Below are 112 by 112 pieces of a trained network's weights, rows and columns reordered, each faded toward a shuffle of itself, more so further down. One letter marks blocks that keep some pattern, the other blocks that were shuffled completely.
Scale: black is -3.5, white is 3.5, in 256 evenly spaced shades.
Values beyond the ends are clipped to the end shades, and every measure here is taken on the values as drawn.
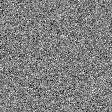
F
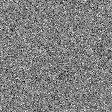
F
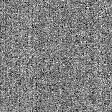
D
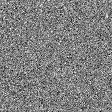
F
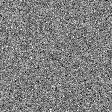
D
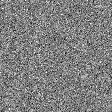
F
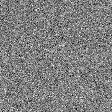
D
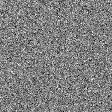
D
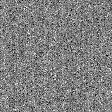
D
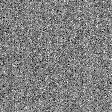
D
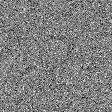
F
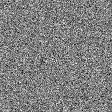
D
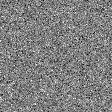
F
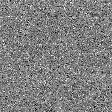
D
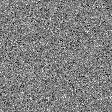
F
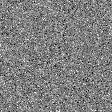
F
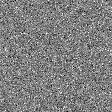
F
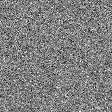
F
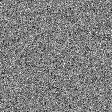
F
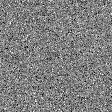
F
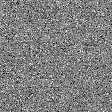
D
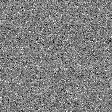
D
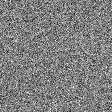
F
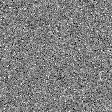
F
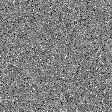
F
